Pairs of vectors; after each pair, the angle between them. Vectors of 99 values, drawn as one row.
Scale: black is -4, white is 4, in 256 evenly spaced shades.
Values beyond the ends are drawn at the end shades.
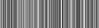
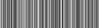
nearly parallel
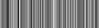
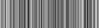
partly opposed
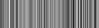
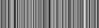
orthogonal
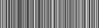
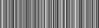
orthogonal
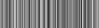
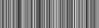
orthogonal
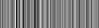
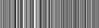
nearly opposite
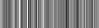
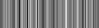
nearly opposite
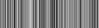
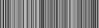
partly aligned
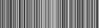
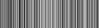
nearly parallel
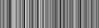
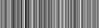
nearly opposite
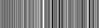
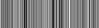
partly aligned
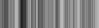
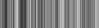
nearly parallel
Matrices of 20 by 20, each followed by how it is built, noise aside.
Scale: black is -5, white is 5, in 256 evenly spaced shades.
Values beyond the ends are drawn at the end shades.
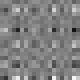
low rank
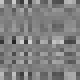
low rank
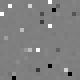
sparse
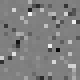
sparse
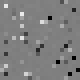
sparse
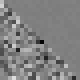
lower triangular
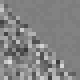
lower triangular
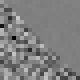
lower triangular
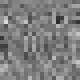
low rank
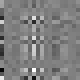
low rank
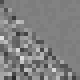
lower triangular
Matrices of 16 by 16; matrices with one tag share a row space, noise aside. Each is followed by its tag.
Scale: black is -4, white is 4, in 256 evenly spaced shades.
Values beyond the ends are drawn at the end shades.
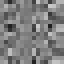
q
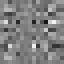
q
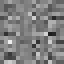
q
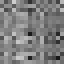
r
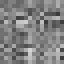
r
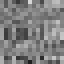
r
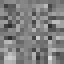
q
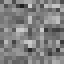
r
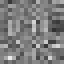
q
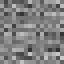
r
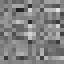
r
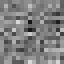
r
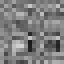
r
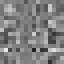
q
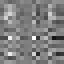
q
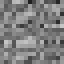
r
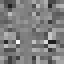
q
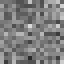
r
